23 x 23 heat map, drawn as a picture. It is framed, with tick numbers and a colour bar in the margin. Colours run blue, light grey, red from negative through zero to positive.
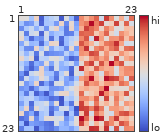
The bottom left is the ninth with the lowest average. Overall the values sit about 50% of the way up the scale. The right part is higher, past a seam about 50% of the way across.
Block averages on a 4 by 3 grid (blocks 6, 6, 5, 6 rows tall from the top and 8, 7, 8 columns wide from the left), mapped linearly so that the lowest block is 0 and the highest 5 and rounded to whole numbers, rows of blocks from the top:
1 3 5 / 1 2 5 / 0 3 5 / 0 2 5
